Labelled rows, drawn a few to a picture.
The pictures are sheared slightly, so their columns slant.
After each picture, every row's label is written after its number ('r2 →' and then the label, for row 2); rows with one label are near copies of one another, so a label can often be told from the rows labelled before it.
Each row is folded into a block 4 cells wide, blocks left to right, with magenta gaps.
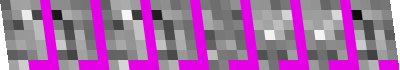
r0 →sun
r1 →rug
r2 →sun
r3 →rug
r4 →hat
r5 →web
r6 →web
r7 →rug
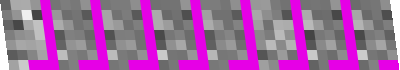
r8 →sun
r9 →hat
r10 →hat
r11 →hat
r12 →hat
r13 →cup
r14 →hat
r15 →hat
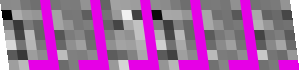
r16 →rug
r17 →hat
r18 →sun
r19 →rug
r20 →hat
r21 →hat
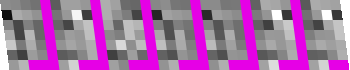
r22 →rug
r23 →sun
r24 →cup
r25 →rug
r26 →rug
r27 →sun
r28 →sun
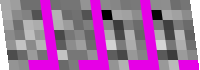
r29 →cup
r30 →hat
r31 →rug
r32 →rug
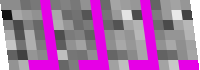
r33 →rug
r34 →hat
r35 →sun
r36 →sun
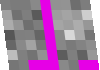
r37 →hat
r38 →web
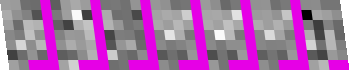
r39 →cup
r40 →sun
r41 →hat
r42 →web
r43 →web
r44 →web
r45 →rug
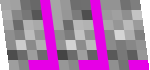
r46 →cup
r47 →cup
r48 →web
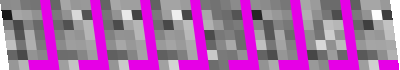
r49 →rug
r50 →sun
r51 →sun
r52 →sun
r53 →hat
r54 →rug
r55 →cup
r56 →sun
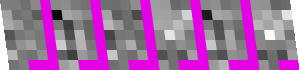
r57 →hat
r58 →rug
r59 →hat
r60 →web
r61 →rug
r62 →web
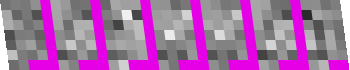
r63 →hat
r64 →cup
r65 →sun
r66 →web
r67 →web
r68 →cup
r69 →rug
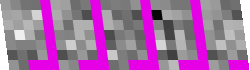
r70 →web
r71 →cup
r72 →hat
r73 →rug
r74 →cup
